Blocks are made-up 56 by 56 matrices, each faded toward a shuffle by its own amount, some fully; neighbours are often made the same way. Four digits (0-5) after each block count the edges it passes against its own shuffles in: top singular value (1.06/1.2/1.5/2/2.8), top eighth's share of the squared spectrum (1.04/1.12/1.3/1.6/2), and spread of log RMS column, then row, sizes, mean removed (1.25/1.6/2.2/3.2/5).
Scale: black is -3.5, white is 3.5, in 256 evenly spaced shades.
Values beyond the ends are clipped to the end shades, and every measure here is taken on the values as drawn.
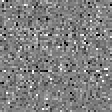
3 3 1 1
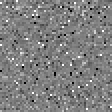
1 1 0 0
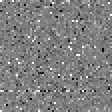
2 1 0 1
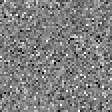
0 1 0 0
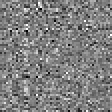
4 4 2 2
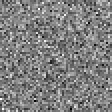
0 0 0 0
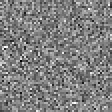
2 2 0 0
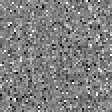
1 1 1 0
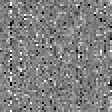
3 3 3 0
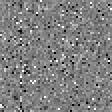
2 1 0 0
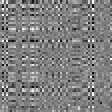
5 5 4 3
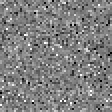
1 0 0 0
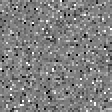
0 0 0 0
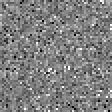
1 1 0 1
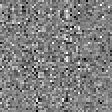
3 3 2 1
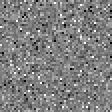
0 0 0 0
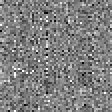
3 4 2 1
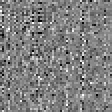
3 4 3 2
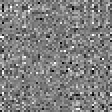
4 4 2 2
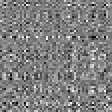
4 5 3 3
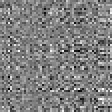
4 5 3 3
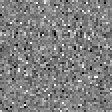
3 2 1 1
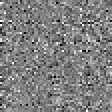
4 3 2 2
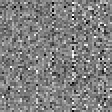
2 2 3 0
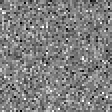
0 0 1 0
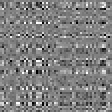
5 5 3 4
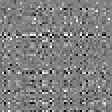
5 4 3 3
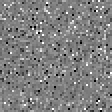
2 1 0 0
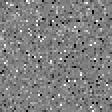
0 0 0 0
